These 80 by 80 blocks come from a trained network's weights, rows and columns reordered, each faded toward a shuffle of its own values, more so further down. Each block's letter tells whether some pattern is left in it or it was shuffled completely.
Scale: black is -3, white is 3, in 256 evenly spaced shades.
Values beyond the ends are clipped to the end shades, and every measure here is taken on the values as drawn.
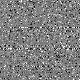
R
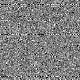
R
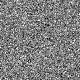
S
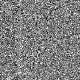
R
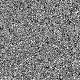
S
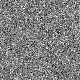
S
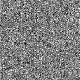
R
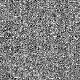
R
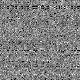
R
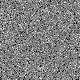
S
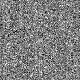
R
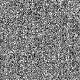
R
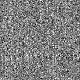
R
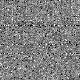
R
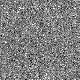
R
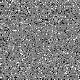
R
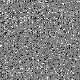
R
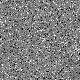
S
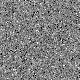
S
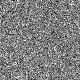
S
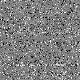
R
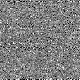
R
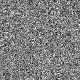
R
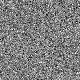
S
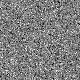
S
